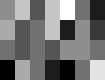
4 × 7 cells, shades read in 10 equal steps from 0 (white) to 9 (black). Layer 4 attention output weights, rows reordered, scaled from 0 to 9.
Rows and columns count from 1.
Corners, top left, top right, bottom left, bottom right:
4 8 9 1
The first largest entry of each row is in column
7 5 2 1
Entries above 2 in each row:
4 6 7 6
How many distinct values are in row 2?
7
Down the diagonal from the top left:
4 6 5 8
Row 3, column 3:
5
